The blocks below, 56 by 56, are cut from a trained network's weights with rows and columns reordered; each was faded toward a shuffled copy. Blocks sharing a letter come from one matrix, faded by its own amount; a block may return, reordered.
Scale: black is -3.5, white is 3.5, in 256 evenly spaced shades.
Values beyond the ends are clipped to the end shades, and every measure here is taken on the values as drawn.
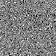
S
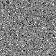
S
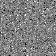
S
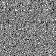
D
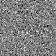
D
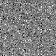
D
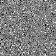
D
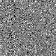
D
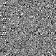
D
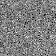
S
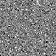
D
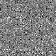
D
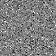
S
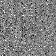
S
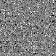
D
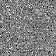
D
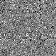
D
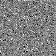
S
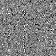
D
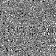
D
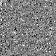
D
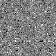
S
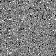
S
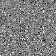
D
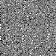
D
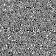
S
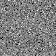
S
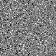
D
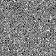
D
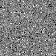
S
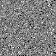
S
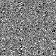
D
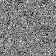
S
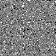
D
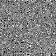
S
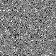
S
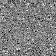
S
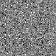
D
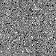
S
